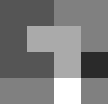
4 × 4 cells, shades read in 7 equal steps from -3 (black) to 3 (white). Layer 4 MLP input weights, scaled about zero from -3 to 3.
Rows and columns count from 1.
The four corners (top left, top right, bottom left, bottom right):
-1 0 0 0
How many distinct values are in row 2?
3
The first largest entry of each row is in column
3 2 3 3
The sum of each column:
-3 -1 5 -2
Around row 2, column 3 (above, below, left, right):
0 1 1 0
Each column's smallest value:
-1 -1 0 -2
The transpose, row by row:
-1 -1 -1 0 / -1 1 -1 0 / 0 1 1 3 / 0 0 -2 0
